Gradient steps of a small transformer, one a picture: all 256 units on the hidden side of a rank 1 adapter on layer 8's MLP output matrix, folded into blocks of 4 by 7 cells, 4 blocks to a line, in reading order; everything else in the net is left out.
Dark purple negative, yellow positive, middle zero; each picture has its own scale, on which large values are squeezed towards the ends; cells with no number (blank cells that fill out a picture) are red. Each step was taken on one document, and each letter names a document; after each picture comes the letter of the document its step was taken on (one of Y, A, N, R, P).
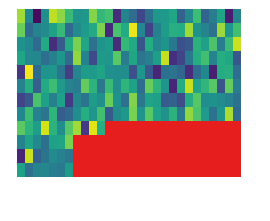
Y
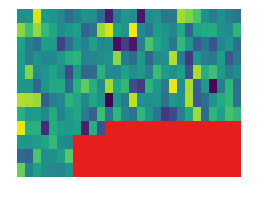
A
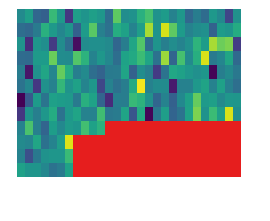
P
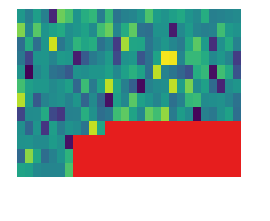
Y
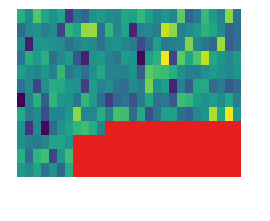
P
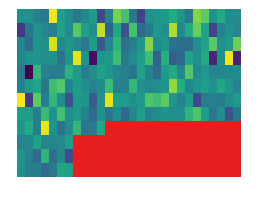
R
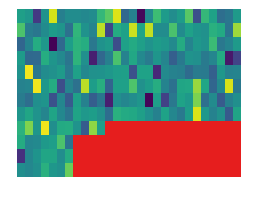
R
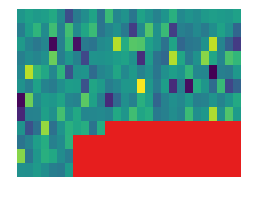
P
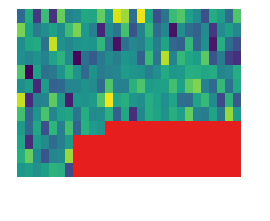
R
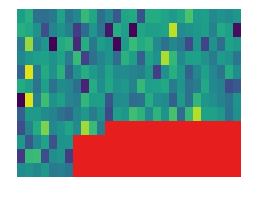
Y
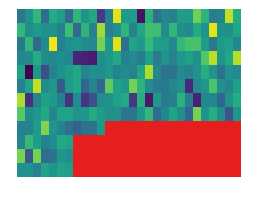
R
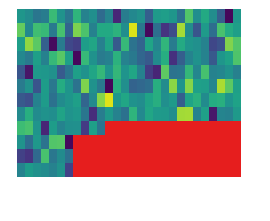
P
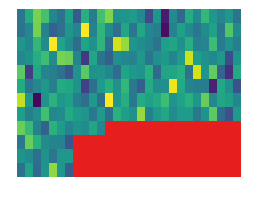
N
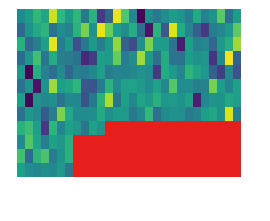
R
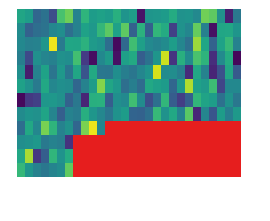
Y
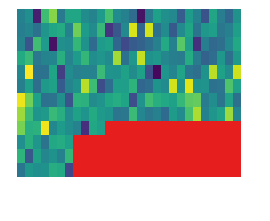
Y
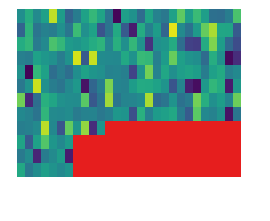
R
